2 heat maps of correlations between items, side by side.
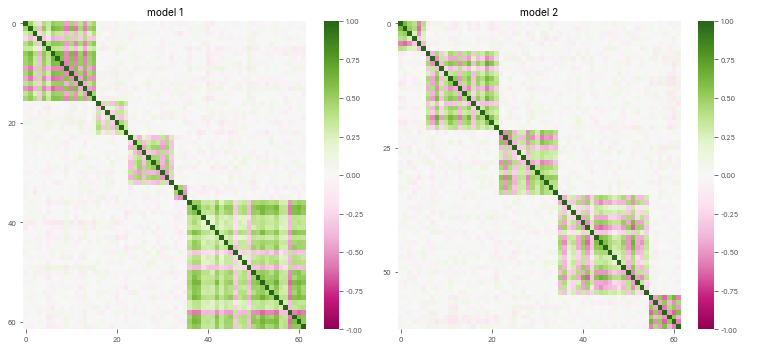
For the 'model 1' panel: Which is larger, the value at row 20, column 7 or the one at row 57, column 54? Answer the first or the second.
the second
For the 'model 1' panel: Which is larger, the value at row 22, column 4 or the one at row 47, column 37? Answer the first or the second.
the second
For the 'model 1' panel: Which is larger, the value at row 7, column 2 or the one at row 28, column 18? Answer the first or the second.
the first
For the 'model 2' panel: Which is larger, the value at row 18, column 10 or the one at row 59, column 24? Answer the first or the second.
the first
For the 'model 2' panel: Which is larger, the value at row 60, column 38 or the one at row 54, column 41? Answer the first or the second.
the first
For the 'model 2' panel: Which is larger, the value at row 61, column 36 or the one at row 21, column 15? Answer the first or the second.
the second
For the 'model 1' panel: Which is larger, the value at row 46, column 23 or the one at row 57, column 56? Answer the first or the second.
the second
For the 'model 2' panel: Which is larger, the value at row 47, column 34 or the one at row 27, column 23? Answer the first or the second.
the first
